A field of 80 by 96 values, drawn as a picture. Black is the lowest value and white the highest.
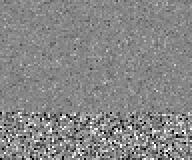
Average level on the scale: 50%. Grain: fine. Slope: none. Seam: horizontal, 70% of the way down, the top part calmer. Histogram: heavy tails on both sides.
